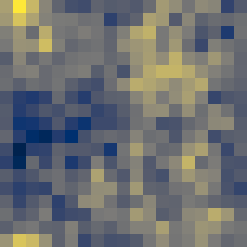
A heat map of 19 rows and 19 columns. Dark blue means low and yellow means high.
The ninth with the lowest average is the middle left. The ninth with the highest average is the top left. The field is mottled with small blotches.
